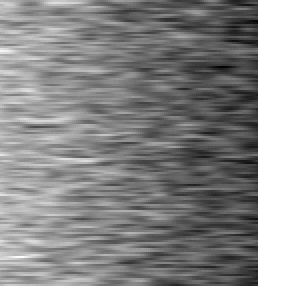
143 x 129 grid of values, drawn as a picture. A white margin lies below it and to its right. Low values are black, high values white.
Average level on the scale: 50%. Grain: streaks across. Slope: up to the left.
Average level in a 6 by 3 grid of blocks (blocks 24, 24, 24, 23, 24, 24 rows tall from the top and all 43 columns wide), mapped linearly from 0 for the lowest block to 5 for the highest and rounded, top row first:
5 2 0
5 2 0
5 2 0
5 2 0
5 3 0
5 2 0
